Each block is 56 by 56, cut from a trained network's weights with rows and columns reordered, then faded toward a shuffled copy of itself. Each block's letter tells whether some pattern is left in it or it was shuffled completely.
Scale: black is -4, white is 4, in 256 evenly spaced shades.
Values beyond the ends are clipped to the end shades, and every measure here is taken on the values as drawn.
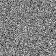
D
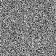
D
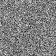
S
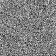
D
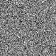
D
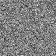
S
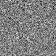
D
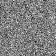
D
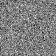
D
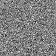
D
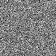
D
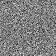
S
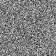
S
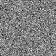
D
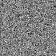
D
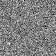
D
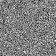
D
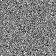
S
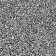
S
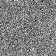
S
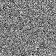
S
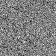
S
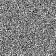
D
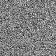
D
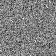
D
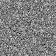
S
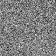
S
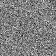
S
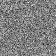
S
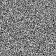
S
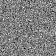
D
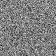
S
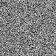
S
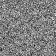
S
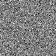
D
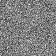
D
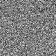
D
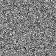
S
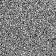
S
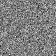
S
